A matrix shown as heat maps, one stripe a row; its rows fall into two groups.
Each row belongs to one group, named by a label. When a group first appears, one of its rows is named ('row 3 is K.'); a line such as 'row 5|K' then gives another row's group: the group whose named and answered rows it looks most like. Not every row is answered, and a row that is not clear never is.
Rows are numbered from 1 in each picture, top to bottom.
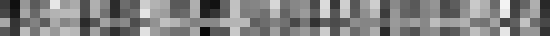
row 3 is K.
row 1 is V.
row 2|V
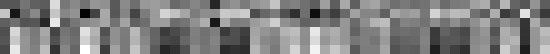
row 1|V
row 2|K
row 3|V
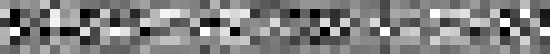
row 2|K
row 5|K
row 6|V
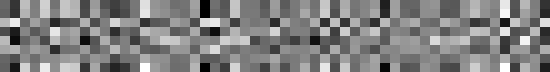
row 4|V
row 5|K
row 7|V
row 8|V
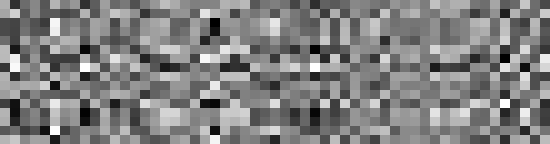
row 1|K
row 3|V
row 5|V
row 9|K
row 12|V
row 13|K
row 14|K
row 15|V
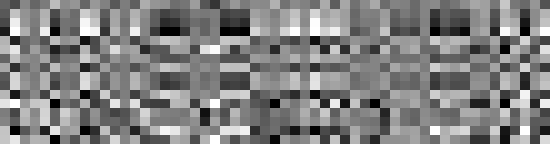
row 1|V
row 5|K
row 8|K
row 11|K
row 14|V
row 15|K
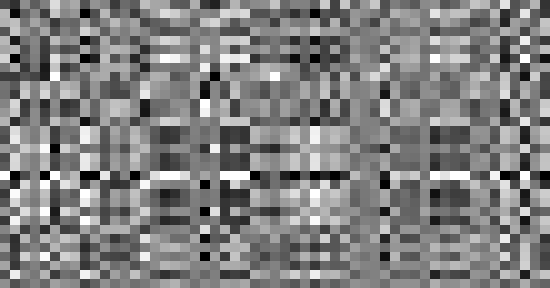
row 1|V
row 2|K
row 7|K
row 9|V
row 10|V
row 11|V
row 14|K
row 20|K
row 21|V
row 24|V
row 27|V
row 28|K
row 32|K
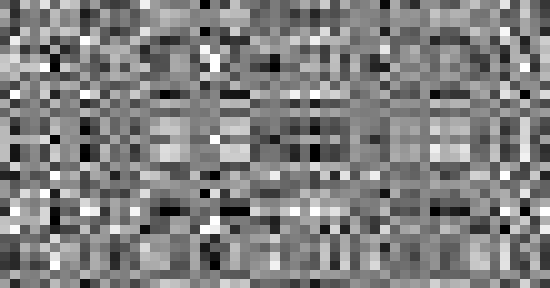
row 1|V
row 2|K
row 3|K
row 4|V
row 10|V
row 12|K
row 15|K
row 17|K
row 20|V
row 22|V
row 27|V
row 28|V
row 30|V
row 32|K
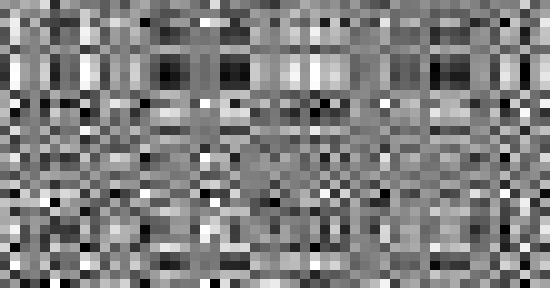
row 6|K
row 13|K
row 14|K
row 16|K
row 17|V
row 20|V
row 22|V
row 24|K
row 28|K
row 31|K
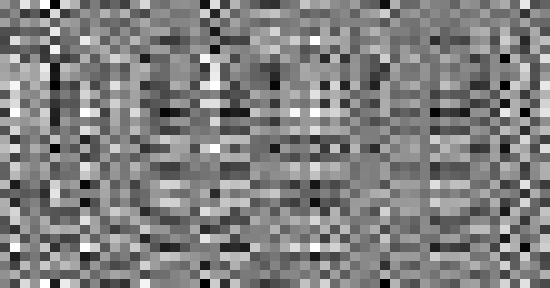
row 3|V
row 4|V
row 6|V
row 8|V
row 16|K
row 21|K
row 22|V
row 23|K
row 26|V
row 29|K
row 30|V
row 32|V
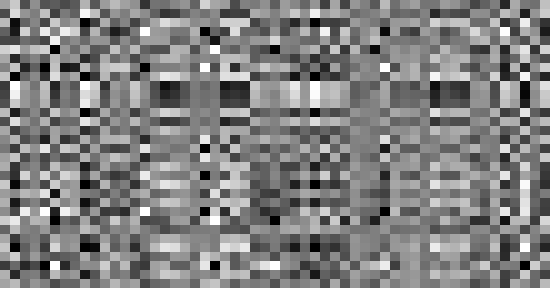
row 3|K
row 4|V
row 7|K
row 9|K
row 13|K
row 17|V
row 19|K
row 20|V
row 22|V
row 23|K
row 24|V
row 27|K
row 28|K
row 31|K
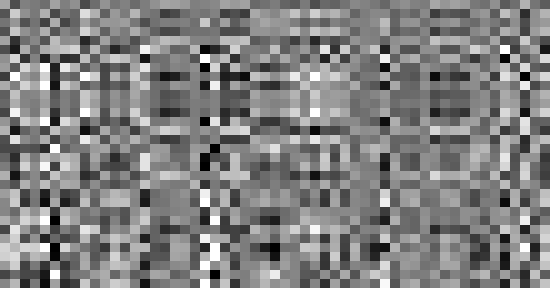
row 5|K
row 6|V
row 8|V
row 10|V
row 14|V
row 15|K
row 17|V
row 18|V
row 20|K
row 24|V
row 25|V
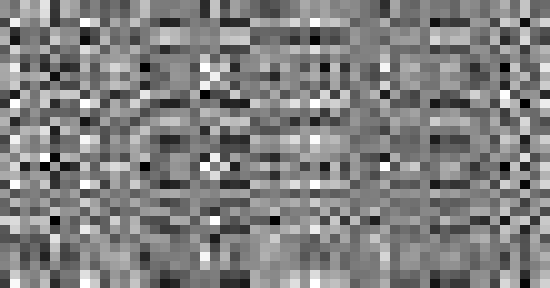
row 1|V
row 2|V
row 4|K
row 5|K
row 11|V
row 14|K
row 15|V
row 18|V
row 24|V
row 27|V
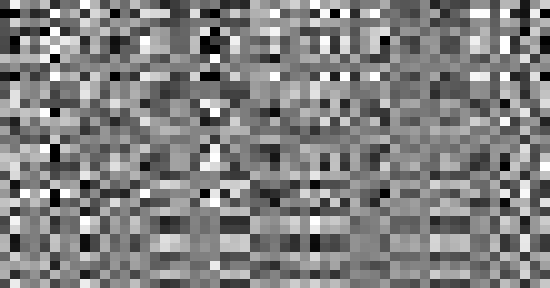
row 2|V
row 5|V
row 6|V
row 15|K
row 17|V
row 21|K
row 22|V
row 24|K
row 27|K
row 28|K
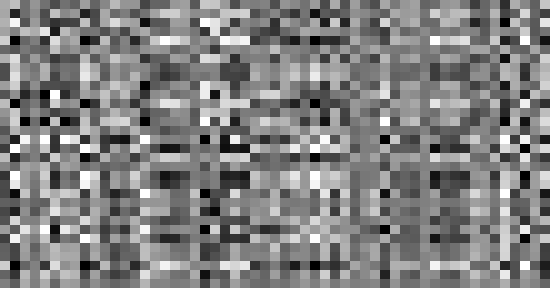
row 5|K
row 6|V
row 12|K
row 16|V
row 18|K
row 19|V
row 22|V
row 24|V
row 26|V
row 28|V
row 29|V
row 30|K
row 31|V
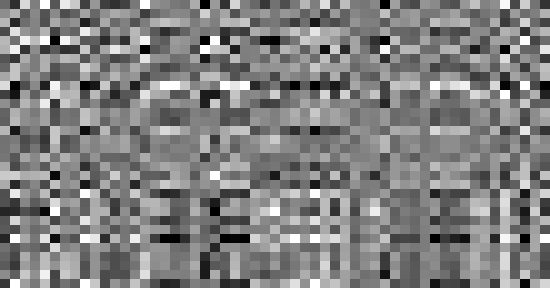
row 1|V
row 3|K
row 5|V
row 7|V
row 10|K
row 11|V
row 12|V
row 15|K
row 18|V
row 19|K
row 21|K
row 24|V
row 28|V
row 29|V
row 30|V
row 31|V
